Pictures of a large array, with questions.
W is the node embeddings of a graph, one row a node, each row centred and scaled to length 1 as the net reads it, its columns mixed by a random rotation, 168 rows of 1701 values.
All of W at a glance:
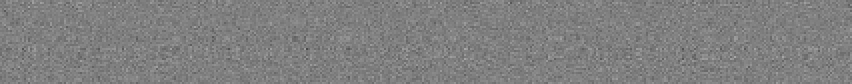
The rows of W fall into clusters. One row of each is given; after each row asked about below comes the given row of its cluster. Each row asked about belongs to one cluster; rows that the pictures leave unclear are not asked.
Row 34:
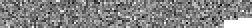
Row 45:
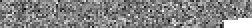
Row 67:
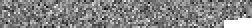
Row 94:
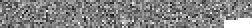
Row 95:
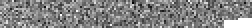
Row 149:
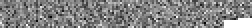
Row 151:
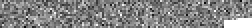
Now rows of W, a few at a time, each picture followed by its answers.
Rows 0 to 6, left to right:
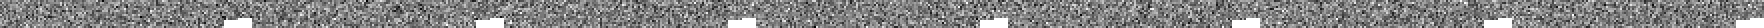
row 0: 149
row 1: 67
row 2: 95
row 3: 34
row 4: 95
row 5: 95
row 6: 95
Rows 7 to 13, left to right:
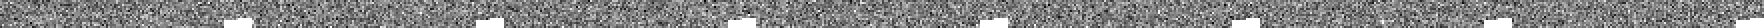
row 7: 151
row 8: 149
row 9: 67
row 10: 34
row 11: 149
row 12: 94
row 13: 94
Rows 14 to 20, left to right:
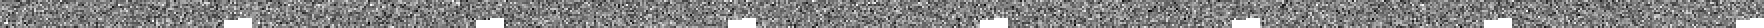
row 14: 95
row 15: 95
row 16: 151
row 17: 34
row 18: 67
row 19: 45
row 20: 151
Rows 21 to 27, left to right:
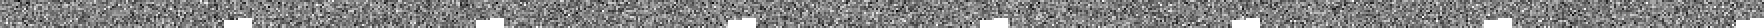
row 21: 95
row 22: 95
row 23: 34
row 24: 67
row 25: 45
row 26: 94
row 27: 34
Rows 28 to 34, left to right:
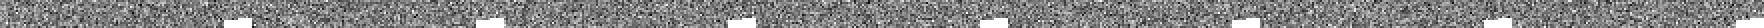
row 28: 95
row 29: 151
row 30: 45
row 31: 94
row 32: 94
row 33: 67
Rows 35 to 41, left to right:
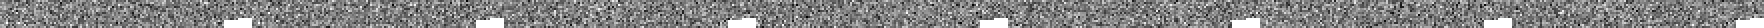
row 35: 95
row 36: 95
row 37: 67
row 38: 149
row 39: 45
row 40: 95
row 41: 67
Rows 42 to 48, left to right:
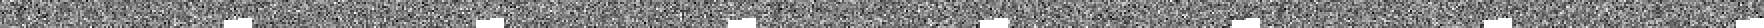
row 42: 45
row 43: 94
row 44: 94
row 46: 149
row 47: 45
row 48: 67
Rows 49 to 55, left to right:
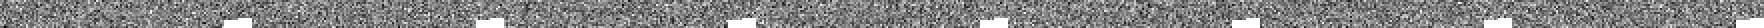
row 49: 149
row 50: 94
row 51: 45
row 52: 95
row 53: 95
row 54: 151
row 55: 151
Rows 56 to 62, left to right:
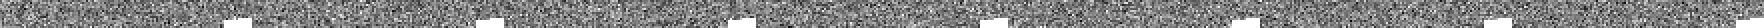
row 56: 45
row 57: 67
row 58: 67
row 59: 151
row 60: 34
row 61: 151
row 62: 94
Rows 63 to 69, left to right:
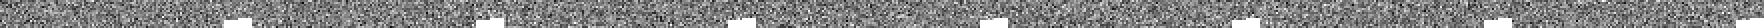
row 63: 94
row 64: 34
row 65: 45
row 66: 151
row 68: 95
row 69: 94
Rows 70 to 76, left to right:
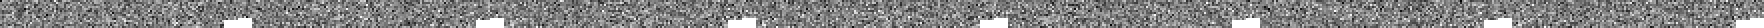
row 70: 45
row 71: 67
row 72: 34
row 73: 34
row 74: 151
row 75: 67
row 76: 34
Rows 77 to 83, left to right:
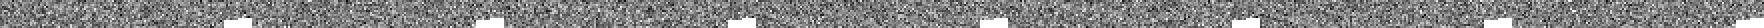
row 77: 67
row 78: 34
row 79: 67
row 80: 151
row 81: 67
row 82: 151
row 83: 34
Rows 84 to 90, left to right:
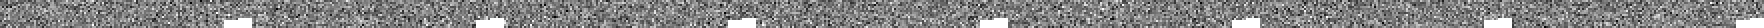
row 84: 94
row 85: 45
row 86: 149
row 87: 34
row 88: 67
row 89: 151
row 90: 151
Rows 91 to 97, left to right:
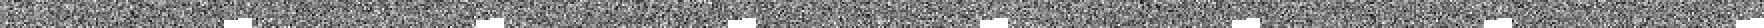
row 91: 95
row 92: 34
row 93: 95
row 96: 94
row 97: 94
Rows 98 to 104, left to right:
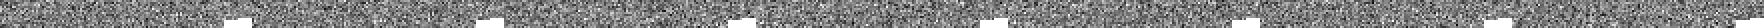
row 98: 94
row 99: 94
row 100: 67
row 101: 95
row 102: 95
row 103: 94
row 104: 149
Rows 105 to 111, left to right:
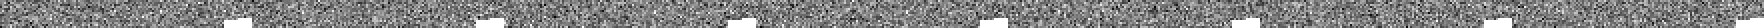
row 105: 151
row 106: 94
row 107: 149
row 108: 149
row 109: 67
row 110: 94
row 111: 94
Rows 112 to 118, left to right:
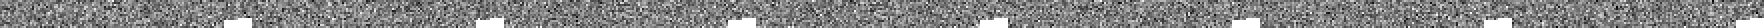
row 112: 67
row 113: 67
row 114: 34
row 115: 34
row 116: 94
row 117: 94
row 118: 67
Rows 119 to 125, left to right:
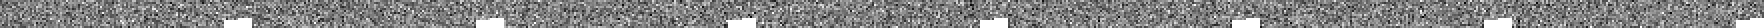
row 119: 94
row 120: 151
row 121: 45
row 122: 95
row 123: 151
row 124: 151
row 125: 149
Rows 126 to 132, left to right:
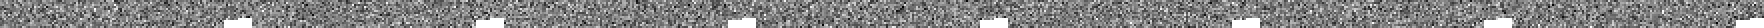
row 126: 67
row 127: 34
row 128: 95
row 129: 67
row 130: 94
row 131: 67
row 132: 149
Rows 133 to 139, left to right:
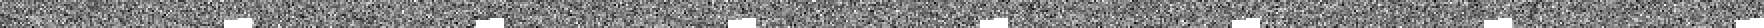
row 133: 151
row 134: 149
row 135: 151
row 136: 34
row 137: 45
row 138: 95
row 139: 45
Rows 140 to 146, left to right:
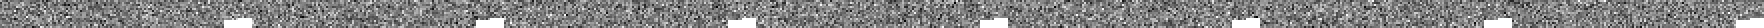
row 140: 151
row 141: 149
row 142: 95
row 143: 95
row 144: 67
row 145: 67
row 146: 94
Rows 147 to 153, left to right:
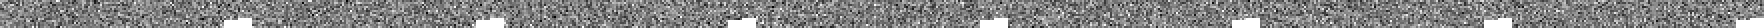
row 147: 34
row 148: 34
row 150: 95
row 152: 151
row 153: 94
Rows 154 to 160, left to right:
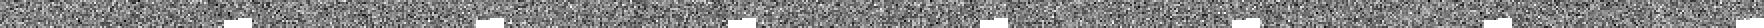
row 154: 95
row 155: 94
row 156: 95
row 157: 95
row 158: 94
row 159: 149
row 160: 151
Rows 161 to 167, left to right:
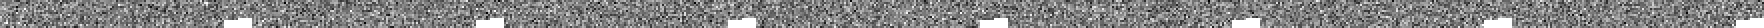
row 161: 95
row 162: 34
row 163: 94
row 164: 149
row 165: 67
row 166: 34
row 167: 34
